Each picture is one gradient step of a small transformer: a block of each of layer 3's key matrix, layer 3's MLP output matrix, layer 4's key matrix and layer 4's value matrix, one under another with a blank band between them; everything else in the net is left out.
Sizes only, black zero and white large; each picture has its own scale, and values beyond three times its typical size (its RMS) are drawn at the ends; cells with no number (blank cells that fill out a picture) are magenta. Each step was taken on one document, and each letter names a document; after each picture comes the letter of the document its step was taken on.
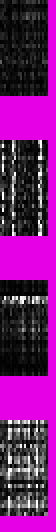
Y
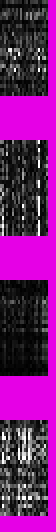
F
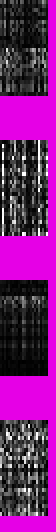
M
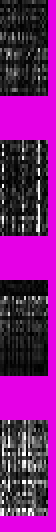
F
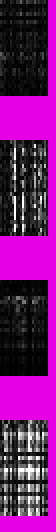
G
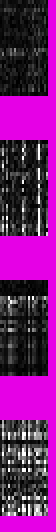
F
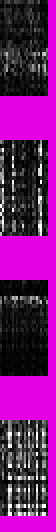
Y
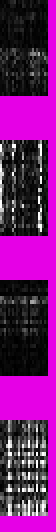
Y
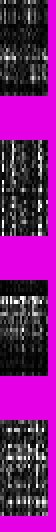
Y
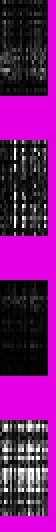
G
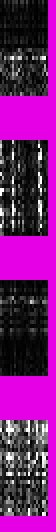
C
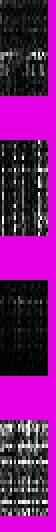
M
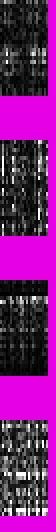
M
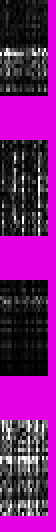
M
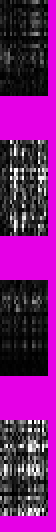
G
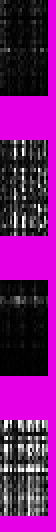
G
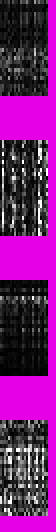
M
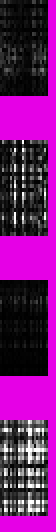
G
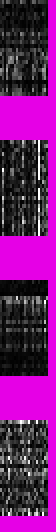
M
